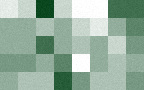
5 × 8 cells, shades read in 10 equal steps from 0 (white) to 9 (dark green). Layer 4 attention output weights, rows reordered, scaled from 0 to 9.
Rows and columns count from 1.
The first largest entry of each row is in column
3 8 3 4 4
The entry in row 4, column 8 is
4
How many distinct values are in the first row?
5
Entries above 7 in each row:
1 0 0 0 1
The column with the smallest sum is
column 5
